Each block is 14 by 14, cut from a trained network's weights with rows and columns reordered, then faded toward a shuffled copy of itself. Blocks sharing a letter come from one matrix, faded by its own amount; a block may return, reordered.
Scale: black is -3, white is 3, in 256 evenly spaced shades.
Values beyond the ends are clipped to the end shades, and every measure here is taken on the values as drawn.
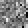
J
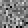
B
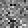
B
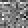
B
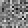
B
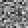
B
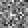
B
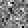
J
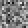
B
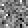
J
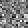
B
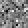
J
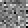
J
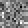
B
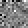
J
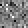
J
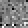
J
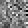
J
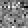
J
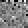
J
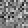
B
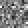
B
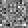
B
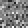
B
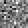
J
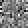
J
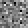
J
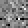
J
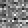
B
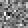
J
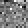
J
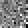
J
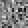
B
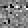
J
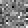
J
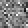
J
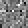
J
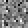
J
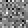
B
